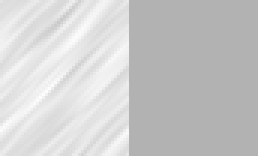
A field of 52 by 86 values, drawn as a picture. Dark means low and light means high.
It is made of 1 by 2 panels. Panel 1,1: very high, slanting up to the right, faint in contrast. Panel 1,2: high, flat.
